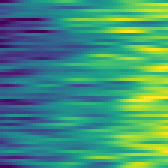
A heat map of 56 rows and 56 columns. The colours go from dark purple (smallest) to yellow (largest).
Slope: up to the right. Average level on the scale: 50%. Grain: streaks across.
